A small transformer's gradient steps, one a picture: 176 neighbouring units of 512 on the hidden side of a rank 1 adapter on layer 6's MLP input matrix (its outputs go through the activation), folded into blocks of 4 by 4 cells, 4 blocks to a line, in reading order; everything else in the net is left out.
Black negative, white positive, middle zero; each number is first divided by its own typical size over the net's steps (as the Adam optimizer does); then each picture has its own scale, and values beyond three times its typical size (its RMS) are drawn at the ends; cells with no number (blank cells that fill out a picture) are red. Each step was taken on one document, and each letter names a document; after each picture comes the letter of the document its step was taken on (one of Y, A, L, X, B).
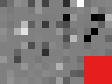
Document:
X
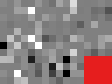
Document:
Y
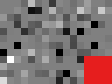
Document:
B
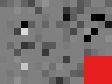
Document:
X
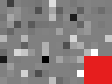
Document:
B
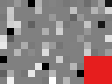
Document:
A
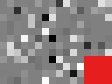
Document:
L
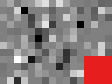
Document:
L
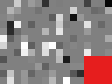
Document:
A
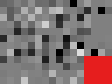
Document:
B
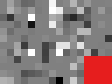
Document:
B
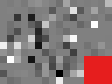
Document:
Y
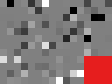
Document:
X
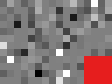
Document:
B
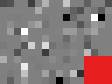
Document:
X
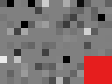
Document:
X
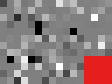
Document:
Y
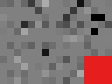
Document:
X
